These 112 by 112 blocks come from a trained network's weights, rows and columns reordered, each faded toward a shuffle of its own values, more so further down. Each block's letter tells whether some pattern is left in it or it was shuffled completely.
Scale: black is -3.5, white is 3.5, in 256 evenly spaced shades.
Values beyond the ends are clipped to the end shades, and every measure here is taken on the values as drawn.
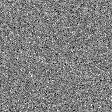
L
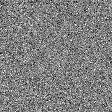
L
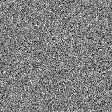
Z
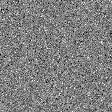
L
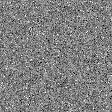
Z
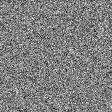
Z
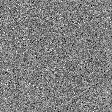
Z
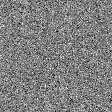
L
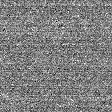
Z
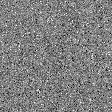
Z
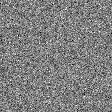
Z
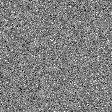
L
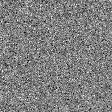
Z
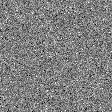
L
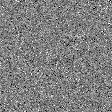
L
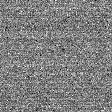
Z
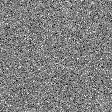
L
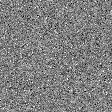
L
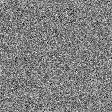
L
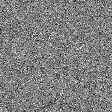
L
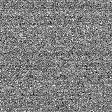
Z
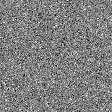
Z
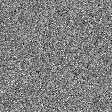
L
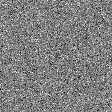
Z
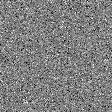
Z
